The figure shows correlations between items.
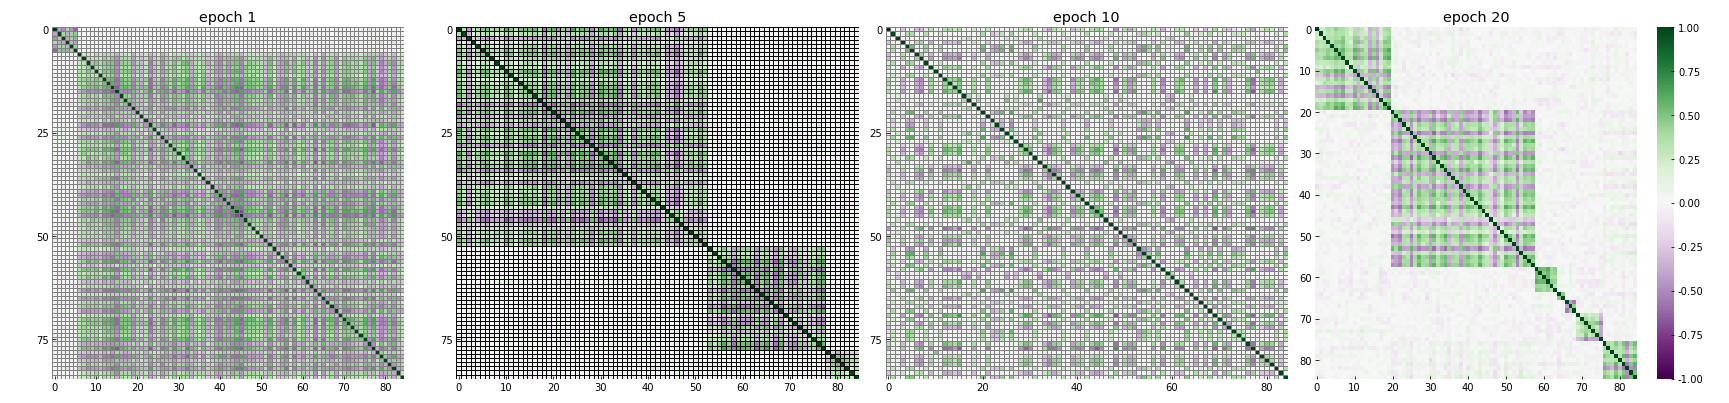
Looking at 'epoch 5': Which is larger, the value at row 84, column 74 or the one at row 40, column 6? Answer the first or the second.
the second
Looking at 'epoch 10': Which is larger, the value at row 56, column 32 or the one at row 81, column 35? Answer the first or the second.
the second
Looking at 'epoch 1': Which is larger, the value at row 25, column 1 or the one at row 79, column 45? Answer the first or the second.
the second
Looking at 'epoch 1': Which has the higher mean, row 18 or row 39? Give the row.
18
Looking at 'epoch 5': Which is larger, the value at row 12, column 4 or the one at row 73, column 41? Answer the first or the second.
the first
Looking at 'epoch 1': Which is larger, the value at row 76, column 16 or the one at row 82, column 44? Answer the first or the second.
the first
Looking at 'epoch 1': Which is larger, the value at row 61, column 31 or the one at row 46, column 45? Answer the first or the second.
the first
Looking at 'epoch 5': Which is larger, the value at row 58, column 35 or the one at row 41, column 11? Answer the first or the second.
the second
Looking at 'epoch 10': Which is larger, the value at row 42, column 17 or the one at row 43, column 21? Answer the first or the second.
the second
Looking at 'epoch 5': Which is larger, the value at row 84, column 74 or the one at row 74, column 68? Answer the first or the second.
the second
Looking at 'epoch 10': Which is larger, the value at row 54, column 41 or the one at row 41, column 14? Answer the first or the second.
the second
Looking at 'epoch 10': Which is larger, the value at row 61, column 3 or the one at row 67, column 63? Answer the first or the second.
the second
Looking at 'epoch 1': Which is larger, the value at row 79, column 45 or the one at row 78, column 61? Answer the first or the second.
the first
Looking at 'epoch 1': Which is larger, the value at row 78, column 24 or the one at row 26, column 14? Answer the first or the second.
the first
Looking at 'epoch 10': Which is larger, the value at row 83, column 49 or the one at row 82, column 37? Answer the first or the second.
the second
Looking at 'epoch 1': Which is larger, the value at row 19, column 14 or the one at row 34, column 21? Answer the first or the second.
the second
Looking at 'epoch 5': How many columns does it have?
85
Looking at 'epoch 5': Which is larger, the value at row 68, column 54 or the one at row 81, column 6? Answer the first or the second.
the first
